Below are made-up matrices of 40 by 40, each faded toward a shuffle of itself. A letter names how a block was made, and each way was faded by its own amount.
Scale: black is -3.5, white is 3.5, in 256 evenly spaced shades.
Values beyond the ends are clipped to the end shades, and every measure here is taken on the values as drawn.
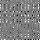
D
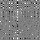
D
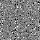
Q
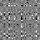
D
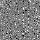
Q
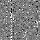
Q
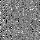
Q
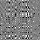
D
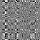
D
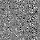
Q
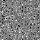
Q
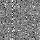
Q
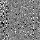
Q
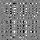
D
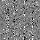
Q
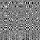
D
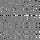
D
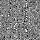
Q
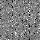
Q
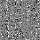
Q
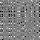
D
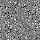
Q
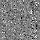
Q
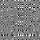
D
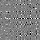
D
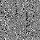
Q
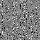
Q
